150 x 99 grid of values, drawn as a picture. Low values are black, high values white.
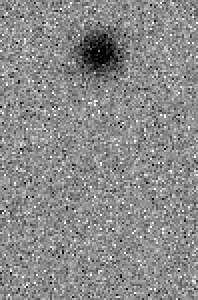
The top middle is the ninth with the lowest average. No overall slope runs across the table. The halves do not mirror each other. One dip sinks in the top middle. No regular stripes run through it. A few values lie far out on both sides of the bulk.
